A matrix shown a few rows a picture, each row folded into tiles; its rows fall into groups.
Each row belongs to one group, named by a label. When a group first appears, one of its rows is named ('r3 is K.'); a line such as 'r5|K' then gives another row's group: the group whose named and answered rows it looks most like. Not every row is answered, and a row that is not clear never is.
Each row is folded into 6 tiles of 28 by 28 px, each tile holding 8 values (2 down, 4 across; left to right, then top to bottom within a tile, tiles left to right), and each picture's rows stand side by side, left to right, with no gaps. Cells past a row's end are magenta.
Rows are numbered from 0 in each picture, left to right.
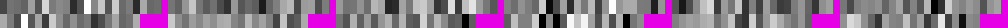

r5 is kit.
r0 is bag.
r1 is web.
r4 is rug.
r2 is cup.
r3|kit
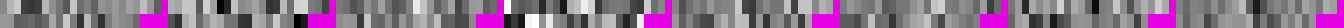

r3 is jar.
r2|cup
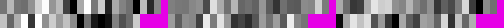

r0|bag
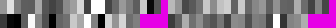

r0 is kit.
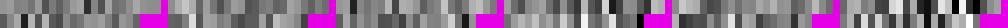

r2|jar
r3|rug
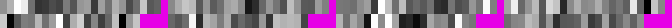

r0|web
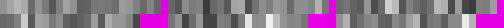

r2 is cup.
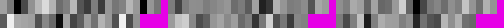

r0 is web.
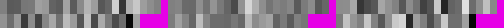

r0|cup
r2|rug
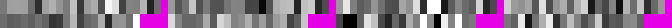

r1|web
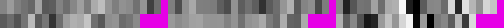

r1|web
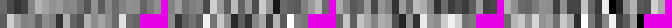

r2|jar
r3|rug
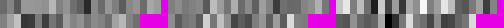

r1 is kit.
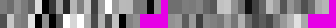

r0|kit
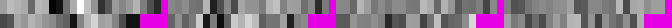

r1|kit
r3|cup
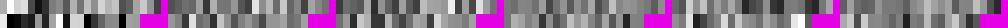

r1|bag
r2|bag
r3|kit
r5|jar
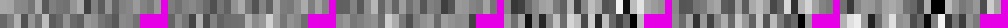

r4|cup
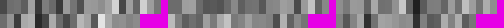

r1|web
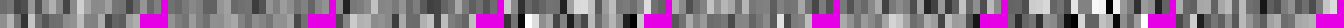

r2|web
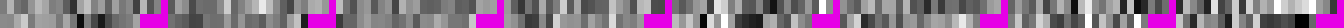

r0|bag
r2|jar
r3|web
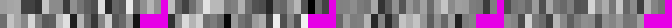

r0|rug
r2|kit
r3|bag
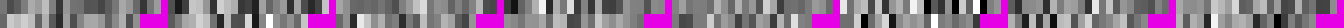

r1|rug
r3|rug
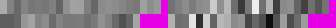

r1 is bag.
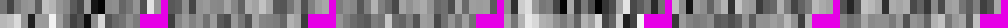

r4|jar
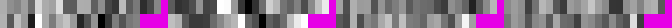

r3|rug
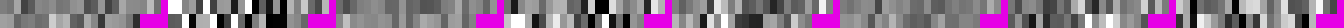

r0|rug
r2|web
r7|jar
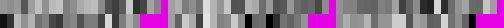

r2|rug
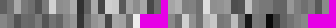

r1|bag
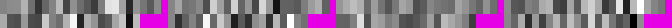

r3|cup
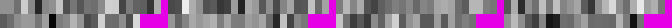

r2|web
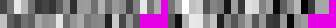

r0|web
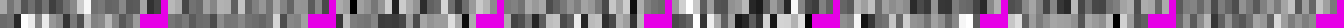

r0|jar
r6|web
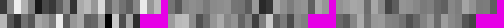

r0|web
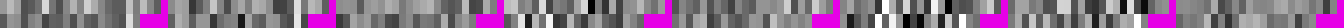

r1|rug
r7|kit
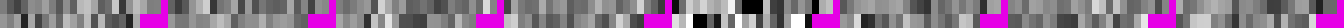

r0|cup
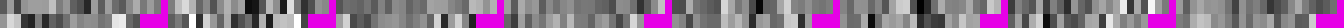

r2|web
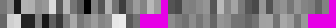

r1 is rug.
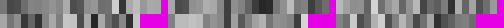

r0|cup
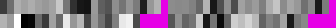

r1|kit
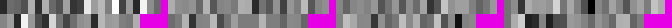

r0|bag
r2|kit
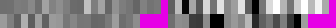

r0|bag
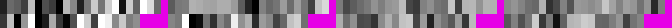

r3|kit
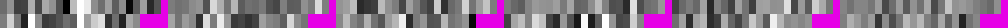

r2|rug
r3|rug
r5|kit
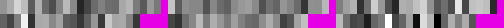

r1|jar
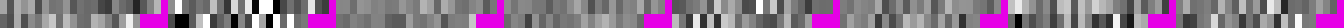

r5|kit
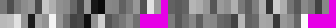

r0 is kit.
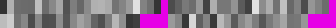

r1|bag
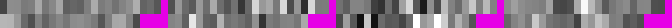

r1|bag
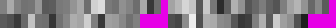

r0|kit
